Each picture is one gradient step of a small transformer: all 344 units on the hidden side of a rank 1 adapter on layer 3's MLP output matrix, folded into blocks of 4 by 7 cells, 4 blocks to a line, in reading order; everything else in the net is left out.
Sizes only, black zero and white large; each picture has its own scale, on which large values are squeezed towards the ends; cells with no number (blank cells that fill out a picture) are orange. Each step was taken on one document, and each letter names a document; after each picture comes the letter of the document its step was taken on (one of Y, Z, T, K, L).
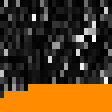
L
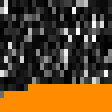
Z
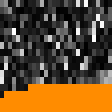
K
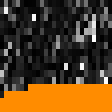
L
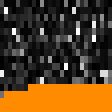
K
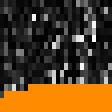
L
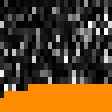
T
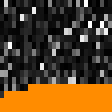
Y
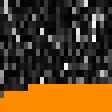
K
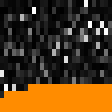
T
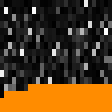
T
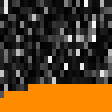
K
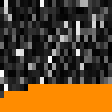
L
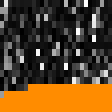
Z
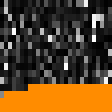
K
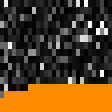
Y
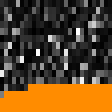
Z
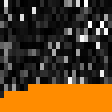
Y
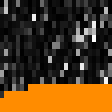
L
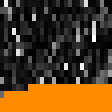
K
